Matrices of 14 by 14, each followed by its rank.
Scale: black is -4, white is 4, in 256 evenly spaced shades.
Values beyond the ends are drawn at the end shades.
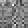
three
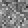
full rank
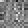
three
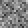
full rank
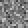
full rank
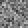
full rank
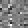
three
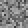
full rank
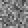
full rank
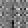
three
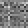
three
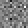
three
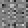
three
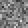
full rank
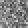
full rank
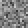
full rank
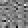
three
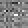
three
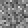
full rank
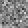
full rank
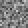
full rank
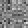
three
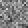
full rank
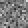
full rank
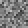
full rank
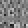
three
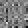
three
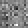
three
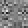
three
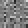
three
